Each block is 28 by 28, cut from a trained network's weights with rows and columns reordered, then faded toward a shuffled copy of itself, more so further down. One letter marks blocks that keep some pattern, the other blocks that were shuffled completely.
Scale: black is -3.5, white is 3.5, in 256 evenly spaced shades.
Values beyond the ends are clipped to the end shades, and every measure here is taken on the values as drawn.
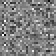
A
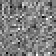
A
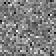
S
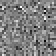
A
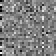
A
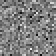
S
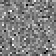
S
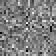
A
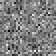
A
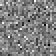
S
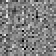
A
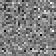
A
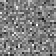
S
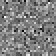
A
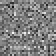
A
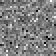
S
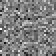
A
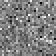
S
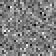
S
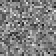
S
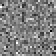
A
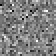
A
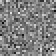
S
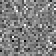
A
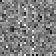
A
